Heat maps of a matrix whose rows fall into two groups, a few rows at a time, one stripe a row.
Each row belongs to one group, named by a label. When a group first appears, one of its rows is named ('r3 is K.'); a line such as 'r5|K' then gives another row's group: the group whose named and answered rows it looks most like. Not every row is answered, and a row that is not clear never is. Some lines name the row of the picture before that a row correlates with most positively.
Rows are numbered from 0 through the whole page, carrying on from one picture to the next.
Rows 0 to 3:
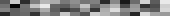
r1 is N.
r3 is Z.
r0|Z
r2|N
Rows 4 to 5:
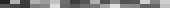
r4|Z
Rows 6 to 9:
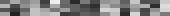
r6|N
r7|N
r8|N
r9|N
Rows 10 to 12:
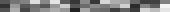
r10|N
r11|Z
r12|Z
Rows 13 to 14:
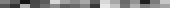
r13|N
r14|N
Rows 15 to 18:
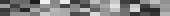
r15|Z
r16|N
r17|N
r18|Z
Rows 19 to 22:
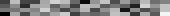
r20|Z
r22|Z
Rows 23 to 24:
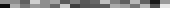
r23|N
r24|Z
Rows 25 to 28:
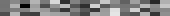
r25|N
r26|Z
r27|N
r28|Z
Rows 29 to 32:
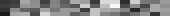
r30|N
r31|Z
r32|Z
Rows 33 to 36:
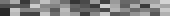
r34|N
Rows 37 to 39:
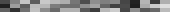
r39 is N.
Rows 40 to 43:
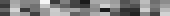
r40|Z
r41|Z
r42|Z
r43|Z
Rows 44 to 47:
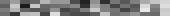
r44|Z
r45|Z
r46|Z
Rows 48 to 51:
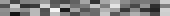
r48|N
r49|Z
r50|N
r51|N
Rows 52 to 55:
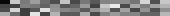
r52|Z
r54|Z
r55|N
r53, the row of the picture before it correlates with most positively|48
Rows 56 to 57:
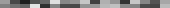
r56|N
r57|N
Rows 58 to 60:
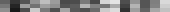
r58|N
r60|N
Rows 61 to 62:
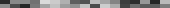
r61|Z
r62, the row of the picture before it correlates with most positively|58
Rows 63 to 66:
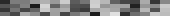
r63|Z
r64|Z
